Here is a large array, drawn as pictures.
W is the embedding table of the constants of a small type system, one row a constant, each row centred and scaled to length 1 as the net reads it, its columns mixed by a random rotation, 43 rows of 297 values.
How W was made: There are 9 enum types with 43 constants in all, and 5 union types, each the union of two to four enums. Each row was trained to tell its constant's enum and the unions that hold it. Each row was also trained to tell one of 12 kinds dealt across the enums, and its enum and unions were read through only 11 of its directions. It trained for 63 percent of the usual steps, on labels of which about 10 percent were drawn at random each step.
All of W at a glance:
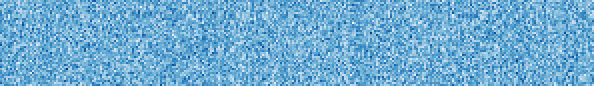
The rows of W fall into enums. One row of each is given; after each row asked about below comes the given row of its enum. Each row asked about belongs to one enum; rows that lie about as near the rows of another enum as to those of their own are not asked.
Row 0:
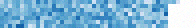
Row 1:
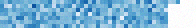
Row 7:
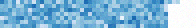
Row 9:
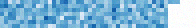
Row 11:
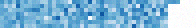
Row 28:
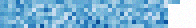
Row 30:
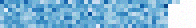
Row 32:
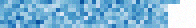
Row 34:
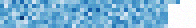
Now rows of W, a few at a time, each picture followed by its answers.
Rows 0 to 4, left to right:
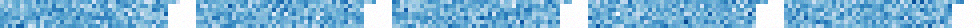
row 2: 9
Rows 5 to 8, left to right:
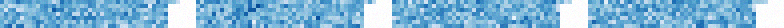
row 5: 30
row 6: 30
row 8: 7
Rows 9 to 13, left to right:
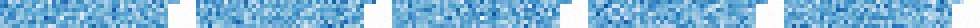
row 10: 1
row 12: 32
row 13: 0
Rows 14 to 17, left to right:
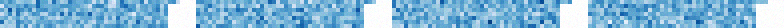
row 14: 0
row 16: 1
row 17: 7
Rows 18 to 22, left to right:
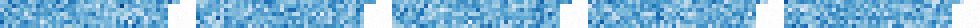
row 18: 0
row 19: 34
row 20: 1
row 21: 30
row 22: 30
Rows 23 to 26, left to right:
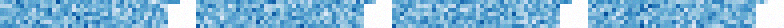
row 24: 0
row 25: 32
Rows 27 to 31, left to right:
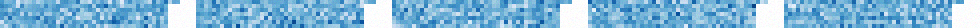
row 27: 9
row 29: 1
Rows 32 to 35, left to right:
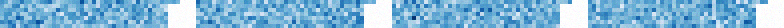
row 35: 28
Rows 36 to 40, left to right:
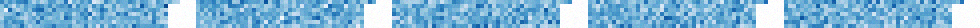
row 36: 30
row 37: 32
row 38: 9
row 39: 1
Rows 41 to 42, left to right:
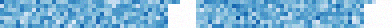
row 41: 28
